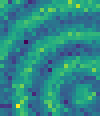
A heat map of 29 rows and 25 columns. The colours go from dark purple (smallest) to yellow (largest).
Rings: centred on the bottom right. Histogram: bell-shaped. Mirror symmetry: none. Average level on the scale: 50%.
